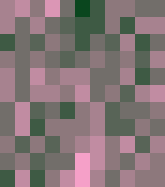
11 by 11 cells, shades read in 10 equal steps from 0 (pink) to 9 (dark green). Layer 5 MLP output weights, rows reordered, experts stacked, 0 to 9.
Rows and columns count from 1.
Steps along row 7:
down up down up down down up down same down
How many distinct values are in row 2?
5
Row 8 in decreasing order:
7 6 6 5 5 4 4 4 4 3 2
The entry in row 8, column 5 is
4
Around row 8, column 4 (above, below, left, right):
5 6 7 4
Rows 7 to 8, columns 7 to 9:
3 6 5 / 3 6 6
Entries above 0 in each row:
11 11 11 11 11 11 11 11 11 10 10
